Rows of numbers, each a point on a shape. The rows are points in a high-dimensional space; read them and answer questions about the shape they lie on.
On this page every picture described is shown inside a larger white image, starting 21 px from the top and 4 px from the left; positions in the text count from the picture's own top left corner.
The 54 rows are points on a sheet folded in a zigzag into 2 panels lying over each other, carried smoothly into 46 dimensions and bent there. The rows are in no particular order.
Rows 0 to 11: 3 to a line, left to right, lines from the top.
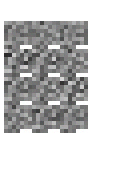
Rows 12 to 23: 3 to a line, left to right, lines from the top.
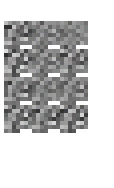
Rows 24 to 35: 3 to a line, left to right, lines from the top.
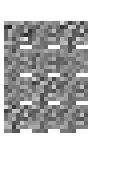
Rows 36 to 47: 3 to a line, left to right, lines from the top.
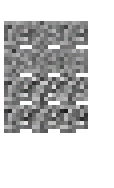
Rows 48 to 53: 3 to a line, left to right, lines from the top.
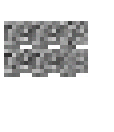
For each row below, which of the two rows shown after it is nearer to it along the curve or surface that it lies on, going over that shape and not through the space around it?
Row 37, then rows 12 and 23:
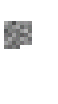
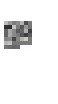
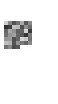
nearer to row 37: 23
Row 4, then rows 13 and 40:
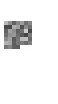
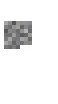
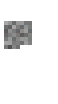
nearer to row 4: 13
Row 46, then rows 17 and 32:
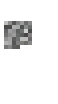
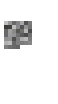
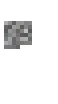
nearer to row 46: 32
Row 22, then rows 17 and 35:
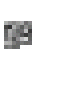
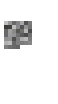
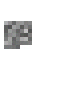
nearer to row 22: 35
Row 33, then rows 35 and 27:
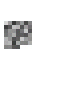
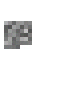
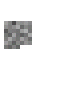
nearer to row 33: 35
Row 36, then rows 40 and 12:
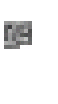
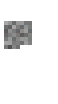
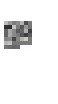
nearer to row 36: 12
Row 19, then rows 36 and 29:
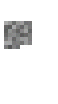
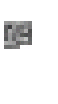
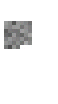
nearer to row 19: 29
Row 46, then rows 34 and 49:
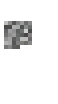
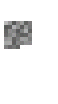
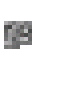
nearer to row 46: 49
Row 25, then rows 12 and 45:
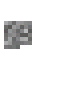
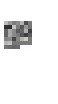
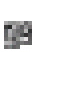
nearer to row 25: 45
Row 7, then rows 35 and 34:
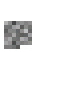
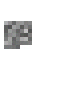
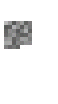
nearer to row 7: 35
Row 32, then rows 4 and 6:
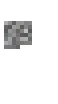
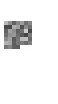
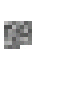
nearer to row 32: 4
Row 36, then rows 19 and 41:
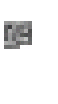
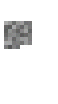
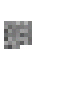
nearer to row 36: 41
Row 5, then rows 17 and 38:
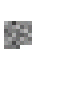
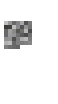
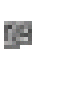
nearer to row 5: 38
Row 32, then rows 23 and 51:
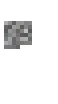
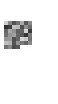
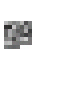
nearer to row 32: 23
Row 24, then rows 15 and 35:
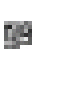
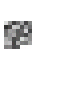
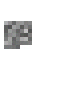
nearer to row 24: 35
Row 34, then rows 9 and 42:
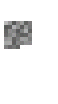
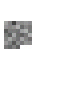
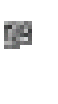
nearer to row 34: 42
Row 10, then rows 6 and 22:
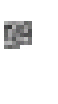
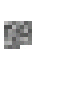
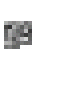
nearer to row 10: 6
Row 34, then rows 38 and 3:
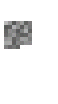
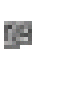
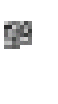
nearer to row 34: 3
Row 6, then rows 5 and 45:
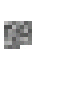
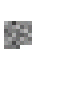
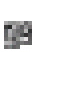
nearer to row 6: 45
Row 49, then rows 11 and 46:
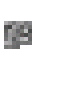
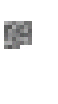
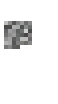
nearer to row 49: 46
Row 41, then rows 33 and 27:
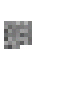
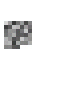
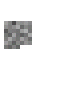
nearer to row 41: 27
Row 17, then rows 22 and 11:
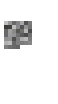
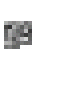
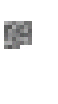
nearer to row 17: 11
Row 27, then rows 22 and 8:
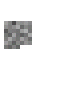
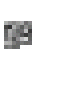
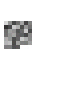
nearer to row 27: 22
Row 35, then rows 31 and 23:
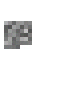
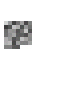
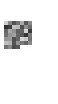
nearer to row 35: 23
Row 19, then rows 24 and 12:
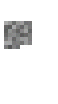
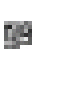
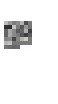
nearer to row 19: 12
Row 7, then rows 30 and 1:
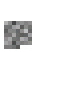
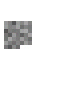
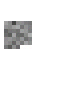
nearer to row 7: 30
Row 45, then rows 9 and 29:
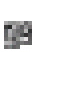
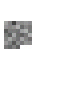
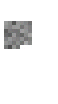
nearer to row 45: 9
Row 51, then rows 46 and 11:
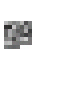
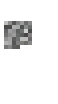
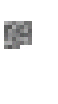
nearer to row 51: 11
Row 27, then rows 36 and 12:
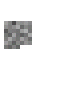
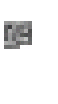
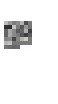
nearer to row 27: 36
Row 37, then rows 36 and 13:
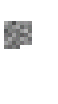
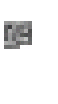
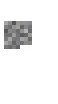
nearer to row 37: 13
